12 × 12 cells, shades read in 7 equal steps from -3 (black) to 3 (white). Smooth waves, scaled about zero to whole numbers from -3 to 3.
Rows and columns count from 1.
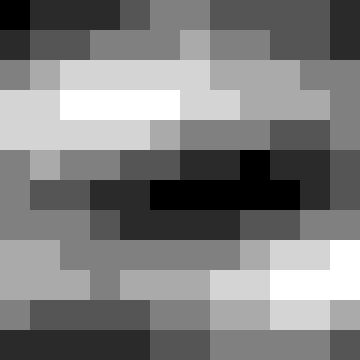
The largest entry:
3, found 8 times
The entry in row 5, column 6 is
1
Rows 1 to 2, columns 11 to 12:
-1 -2 | -1 -2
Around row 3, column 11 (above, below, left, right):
-1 1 1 0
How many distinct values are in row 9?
4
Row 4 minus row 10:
1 1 2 3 2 2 1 0 -1 -2 -2 -3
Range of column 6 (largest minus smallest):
6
